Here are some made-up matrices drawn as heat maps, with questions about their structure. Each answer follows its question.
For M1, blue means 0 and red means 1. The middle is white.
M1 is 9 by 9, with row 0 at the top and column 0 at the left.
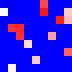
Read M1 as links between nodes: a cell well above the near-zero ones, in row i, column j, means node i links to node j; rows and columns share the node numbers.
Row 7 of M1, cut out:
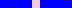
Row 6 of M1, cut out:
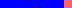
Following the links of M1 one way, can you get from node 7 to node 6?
yes
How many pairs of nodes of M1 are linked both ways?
1
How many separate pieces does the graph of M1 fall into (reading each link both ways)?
1
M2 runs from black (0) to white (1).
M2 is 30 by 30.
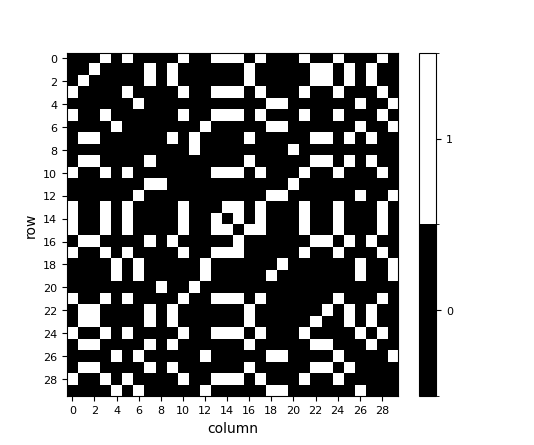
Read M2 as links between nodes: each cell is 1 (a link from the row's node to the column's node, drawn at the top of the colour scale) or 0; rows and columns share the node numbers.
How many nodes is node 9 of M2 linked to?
8
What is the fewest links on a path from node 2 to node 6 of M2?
5
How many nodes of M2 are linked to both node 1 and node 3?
0
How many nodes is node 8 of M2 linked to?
2
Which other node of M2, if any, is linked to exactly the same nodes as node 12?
node 4
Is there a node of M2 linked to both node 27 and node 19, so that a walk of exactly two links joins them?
no
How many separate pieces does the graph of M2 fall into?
1
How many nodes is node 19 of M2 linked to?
6
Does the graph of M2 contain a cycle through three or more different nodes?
yes
